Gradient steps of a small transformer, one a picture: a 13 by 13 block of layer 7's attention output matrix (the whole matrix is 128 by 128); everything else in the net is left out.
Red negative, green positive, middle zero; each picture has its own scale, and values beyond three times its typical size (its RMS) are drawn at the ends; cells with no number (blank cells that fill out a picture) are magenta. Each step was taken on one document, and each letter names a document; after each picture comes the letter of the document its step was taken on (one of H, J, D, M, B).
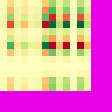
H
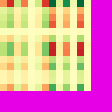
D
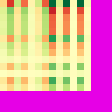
D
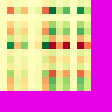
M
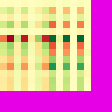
D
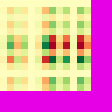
M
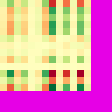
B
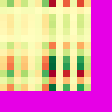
B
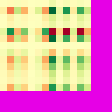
B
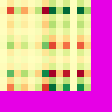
M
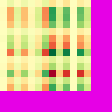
M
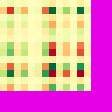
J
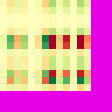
M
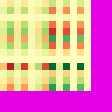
D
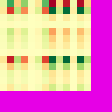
B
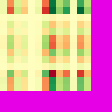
M
